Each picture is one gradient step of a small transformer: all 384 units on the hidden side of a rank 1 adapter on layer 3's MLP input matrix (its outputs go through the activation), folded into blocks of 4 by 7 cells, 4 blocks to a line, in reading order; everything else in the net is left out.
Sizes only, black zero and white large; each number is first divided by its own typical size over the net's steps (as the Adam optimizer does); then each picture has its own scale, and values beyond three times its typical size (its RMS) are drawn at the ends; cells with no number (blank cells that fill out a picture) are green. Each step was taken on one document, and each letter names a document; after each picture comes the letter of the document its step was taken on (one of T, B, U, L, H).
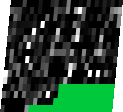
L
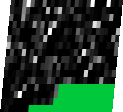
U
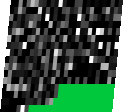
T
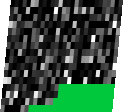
T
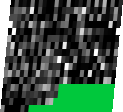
T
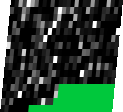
U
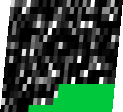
U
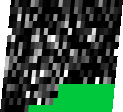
T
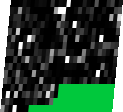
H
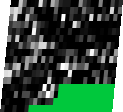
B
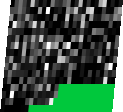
T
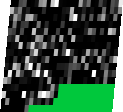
B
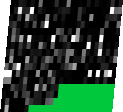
L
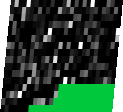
U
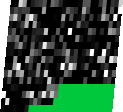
B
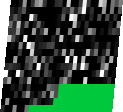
B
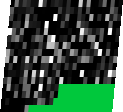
T
